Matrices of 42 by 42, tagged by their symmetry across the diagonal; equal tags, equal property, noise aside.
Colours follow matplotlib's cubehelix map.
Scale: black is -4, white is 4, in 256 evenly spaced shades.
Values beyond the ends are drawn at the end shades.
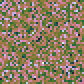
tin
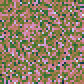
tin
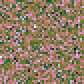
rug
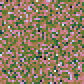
rug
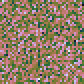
rug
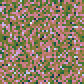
rug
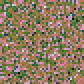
tin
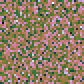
rug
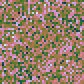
tin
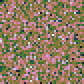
rug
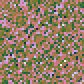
tin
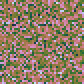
rug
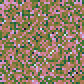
tin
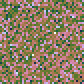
tin
